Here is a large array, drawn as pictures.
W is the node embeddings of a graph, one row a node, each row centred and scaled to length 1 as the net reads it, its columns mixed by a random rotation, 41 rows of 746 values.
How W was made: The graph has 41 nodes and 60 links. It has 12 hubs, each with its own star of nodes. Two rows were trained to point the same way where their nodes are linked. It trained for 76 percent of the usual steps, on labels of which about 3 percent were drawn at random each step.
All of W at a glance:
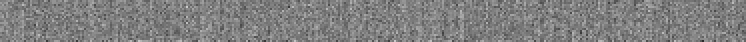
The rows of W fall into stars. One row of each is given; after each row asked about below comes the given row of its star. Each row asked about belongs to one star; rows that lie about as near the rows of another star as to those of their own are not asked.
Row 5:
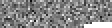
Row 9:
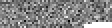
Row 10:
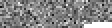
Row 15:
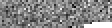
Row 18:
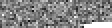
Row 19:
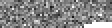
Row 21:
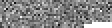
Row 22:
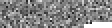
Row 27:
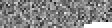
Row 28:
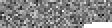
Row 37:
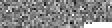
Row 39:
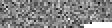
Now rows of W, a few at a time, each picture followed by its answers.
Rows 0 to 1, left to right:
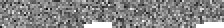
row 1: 5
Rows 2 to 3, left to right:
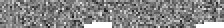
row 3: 9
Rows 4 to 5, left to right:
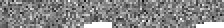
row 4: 27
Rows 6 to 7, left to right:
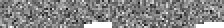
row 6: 15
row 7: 22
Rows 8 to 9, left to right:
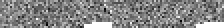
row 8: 19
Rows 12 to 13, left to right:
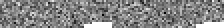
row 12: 28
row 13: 18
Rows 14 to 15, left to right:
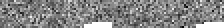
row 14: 5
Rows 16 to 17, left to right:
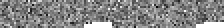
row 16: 37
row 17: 10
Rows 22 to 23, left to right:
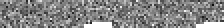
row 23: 19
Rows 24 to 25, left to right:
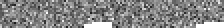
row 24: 28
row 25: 27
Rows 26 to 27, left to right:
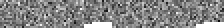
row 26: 10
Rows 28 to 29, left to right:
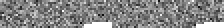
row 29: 10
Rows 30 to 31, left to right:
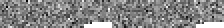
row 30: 15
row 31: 22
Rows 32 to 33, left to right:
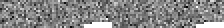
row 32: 39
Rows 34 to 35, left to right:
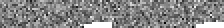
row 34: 18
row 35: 15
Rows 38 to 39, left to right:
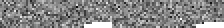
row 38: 21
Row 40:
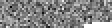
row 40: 19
